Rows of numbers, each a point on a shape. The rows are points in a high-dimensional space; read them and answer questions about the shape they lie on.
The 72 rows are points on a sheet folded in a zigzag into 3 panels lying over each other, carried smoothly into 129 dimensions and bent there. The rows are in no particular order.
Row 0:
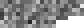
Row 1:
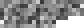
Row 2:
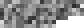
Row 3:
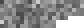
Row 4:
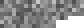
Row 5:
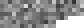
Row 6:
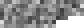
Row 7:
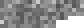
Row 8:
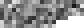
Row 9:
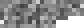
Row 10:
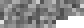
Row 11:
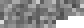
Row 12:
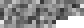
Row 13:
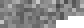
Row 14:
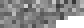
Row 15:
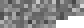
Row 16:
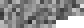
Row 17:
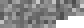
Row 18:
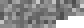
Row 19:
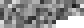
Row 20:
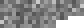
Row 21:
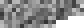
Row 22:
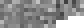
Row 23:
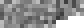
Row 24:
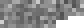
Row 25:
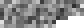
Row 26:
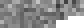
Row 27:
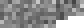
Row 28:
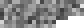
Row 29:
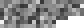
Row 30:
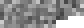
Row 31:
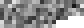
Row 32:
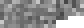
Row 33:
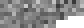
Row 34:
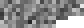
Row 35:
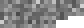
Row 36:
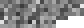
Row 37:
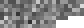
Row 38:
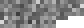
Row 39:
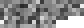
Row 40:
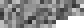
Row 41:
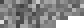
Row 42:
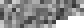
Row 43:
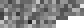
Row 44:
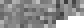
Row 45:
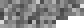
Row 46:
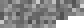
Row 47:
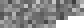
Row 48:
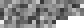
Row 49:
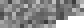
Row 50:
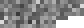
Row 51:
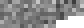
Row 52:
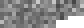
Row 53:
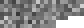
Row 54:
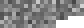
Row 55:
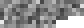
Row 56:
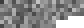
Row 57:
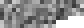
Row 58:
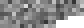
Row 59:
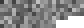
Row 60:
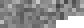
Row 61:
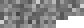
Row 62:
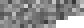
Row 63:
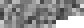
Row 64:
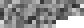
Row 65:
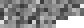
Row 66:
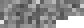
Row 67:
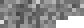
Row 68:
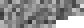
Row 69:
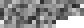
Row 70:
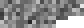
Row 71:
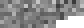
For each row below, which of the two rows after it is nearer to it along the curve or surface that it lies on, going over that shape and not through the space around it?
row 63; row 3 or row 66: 66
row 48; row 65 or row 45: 65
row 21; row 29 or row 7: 29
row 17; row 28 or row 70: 28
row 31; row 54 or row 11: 11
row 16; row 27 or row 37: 37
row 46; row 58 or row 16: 58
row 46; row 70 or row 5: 5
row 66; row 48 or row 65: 48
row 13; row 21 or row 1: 1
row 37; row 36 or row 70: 70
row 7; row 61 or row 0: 61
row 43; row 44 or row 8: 8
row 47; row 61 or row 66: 61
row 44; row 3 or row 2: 3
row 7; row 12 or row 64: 12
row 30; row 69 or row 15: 69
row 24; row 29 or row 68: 29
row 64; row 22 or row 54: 22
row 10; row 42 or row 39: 39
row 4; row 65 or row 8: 65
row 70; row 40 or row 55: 40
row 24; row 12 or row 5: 12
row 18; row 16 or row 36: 36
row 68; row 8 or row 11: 8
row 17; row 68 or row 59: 59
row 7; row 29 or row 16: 29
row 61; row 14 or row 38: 38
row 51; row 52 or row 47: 52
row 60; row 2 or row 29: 29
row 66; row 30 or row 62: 30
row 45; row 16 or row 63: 63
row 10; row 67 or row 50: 67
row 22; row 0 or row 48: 48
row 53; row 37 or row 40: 37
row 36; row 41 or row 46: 46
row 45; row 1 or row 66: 1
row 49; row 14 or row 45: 14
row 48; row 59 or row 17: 17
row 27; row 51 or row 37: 51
